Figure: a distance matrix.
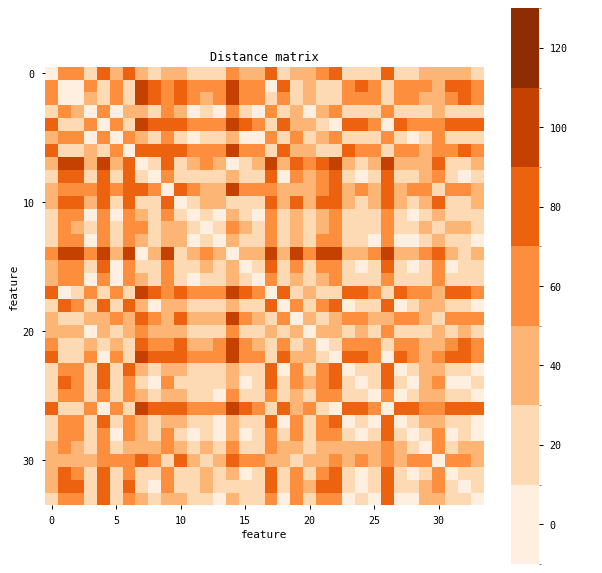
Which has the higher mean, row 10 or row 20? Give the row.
10
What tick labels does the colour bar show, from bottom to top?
0, 20, 40, 60, 80, 100, 120
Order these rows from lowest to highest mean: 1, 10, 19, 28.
28, 10, 19, 1
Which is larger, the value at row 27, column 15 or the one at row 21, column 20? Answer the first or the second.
the second
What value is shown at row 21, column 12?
40
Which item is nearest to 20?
3
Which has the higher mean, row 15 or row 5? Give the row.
15
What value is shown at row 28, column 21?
60
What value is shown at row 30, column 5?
60
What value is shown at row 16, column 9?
60
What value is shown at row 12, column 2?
40
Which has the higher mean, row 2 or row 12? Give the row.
2
